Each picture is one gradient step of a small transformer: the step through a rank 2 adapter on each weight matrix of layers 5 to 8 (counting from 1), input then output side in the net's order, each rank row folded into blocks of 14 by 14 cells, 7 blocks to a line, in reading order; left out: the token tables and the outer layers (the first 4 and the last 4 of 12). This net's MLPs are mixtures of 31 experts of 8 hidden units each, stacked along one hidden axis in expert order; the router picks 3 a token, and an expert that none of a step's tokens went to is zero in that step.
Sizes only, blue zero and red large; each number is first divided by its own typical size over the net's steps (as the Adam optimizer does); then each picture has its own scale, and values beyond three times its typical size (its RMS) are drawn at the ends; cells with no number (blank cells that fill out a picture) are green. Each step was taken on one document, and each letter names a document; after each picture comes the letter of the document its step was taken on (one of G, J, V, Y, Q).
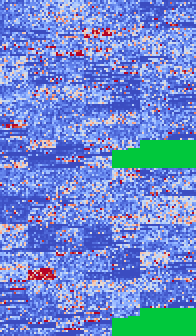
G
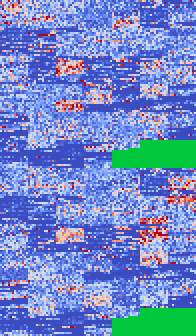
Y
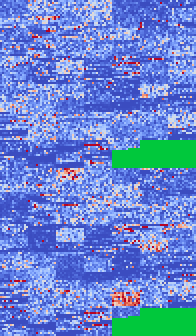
G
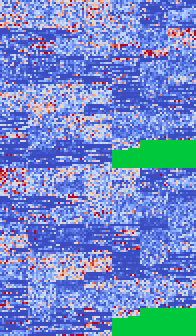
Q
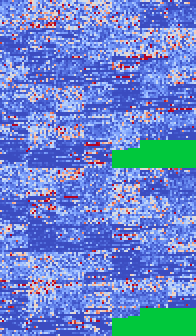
G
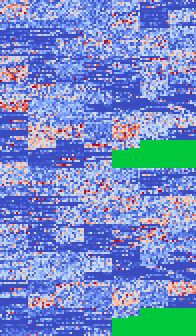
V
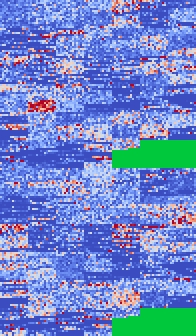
V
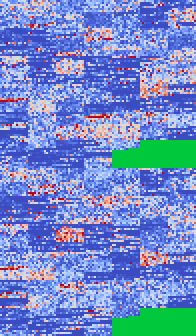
V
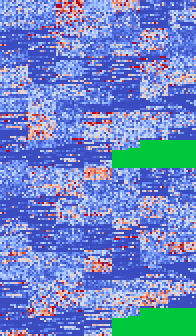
Y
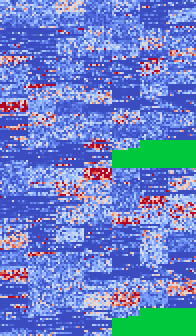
V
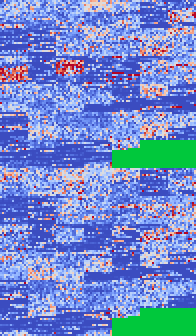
Y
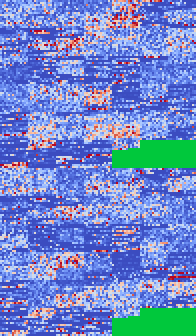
Q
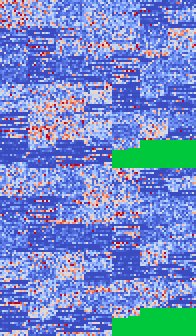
Q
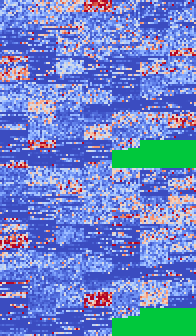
Y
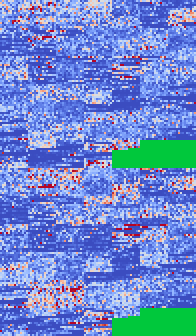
G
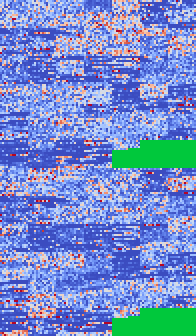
Q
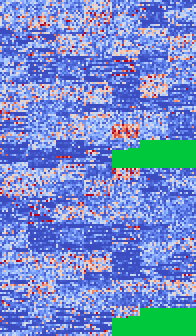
Q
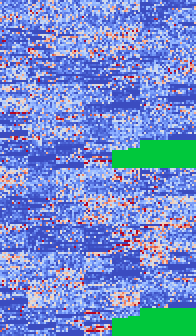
V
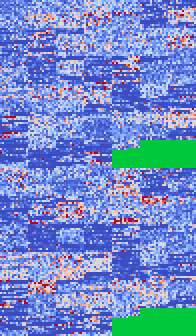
Q
